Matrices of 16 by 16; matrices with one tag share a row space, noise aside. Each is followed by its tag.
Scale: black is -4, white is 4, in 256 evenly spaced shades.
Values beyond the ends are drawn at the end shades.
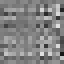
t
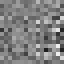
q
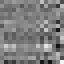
t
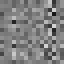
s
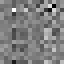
s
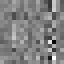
s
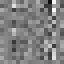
s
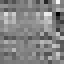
t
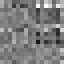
q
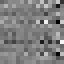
t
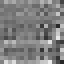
t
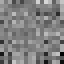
q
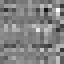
t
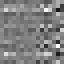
t
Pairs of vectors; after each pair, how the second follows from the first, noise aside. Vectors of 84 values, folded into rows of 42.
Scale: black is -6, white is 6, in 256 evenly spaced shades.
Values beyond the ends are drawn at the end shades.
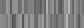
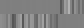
partly zeroed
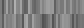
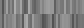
copied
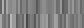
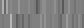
partly zeroed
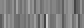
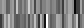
scaled up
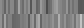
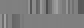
partly zeroed
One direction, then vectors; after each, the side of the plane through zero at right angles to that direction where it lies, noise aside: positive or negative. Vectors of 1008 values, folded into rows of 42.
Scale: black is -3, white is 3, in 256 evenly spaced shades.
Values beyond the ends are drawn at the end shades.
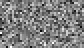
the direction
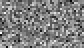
positive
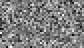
positive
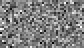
negative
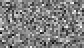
negative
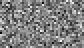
negative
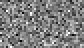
positive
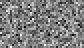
positive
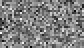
positive
